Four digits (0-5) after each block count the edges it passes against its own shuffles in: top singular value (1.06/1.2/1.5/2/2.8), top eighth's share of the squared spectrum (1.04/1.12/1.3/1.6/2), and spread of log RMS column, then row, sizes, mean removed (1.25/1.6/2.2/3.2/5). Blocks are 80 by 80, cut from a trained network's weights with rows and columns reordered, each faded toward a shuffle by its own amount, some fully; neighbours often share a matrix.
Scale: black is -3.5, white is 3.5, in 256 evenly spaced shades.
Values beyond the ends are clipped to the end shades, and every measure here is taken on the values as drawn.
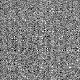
3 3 1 2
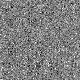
2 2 0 1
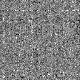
2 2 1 2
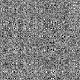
3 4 1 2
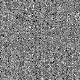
2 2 1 1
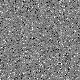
1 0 0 0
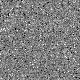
1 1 0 0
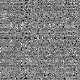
3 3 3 1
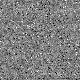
1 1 1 0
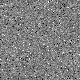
0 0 0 0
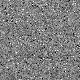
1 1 0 0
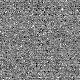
2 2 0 1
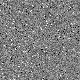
0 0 0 0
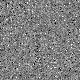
0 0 0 0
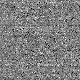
2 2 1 1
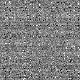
3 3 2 2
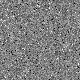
0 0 0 0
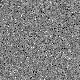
0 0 0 0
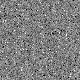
1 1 0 0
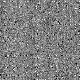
2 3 1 2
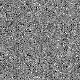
2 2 0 1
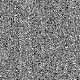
2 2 1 1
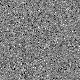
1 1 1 0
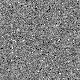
0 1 0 0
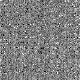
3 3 1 2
